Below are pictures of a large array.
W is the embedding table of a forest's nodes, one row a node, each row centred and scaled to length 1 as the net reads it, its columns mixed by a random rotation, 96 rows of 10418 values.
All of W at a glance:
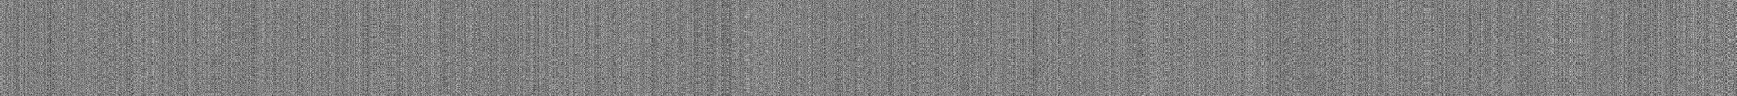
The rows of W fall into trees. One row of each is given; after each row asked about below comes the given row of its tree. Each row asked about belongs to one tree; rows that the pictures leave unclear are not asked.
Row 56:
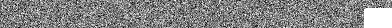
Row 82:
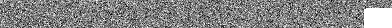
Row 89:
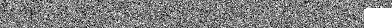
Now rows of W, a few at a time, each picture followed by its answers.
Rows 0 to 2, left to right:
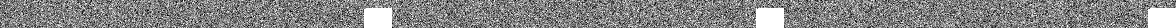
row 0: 89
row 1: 82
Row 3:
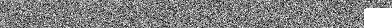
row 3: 82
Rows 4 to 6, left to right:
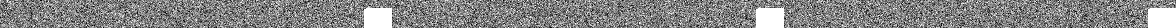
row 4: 89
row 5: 89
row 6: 89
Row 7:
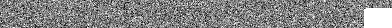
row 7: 89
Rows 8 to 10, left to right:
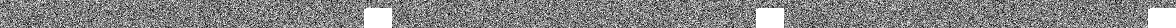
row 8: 82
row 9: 82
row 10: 82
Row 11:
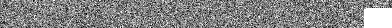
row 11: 89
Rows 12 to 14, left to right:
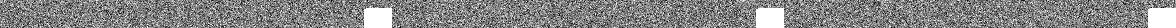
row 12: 82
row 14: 56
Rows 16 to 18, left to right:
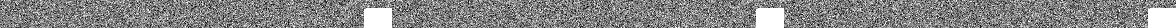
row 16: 56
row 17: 56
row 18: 82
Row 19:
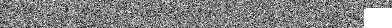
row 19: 89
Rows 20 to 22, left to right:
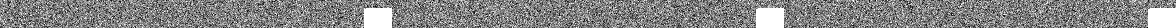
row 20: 82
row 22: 89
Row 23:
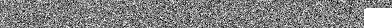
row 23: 82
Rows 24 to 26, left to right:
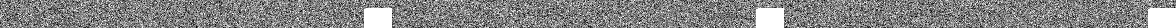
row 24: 82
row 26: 89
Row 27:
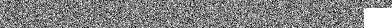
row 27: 82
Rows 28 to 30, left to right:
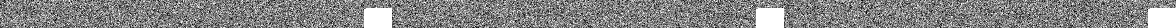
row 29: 89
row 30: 89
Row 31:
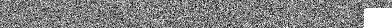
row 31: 56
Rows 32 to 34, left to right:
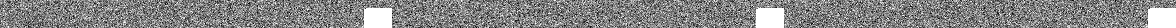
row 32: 82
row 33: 89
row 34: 82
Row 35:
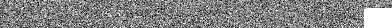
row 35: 89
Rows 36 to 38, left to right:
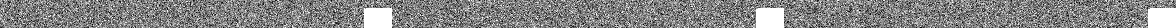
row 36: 82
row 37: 82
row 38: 89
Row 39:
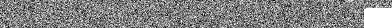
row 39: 89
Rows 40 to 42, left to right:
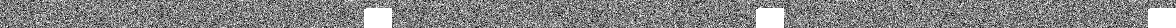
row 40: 89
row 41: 89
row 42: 89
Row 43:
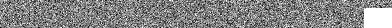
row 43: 82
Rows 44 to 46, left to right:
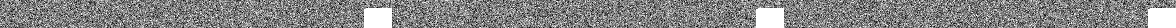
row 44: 56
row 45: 89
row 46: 56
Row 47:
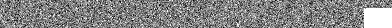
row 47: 82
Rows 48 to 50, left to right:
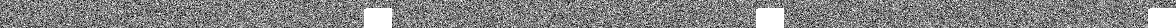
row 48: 89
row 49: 89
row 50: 82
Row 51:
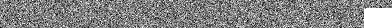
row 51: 82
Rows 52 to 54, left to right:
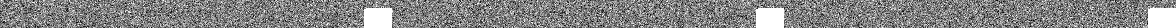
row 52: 89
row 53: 89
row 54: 82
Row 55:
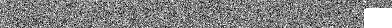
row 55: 82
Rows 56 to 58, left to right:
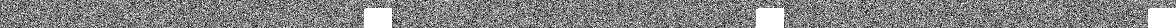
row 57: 89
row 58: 89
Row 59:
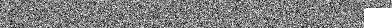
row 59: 56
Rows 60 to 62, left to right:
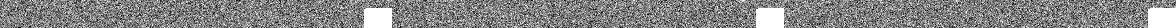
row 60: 56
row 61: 89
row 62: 82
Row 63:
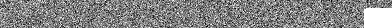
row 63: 82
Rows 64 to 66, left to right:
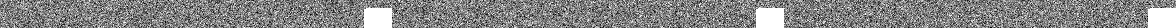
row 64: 82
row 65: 89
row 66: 56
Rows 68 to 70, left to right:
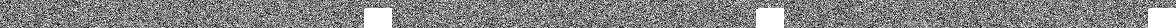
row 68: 82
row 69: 89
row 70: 82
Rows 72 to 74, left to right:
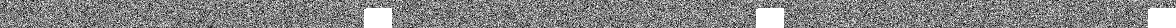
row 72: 89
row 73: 56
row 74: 89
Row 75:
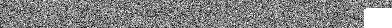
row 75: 89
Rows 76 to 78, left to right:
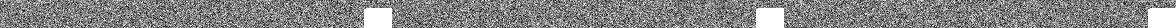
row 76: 82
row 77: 82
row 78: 56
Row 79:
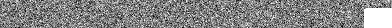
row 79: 56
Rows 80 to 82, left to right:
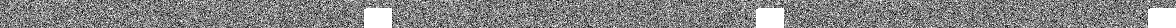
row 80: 89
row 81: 89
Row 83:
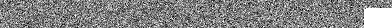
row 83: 82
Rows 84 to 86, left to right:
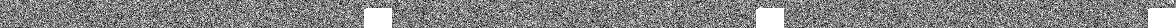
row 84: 56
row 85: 89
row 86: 56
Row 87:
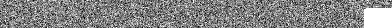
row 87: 89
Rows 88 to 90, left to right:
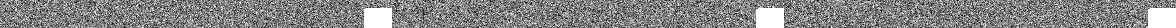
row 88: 56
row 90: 89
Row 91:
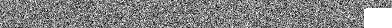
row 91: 56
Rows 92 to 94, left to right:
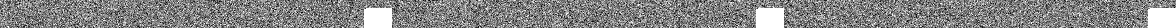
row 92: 82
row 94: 89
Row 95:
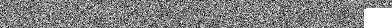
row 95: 89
